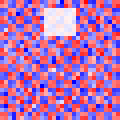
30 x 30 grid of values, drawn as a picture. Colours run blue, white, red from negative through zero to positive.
Slope: none. Calmest part: top middle. Grain: checkered. Odd patch: calmer, in the top middle. Average level on the scale: 50%. Odd rows or columns: none.
